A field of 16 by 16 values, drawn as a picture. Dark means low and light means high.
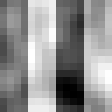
Stripes running up and down repeat 2 times from left to right. The middle right is the ninth with the highest average. The ninth with the lowest average is the bottom middle. There are no lone odd cells.
